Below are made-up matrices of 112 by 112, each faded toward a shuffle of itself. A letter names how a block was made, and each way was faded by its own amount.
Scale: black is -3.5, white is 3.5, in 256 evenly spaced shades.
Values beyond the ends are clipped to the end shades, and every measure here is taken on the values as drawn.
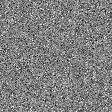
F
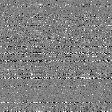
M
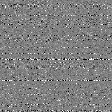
M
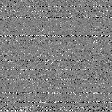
M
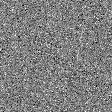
F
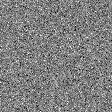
F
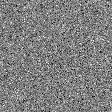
F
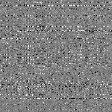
M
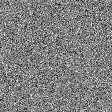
F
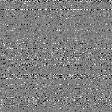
M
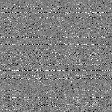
M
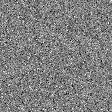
F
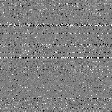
M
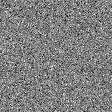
F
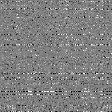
M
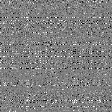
M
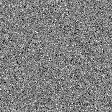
F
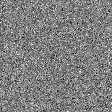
F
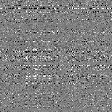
M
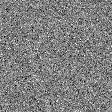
F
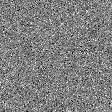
F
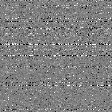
M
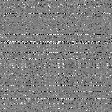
M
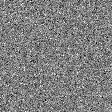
F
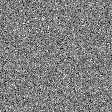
F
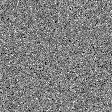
F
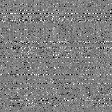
M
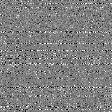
M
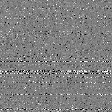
M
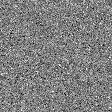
F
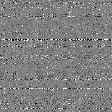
M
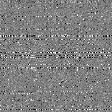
M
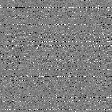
M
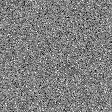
F
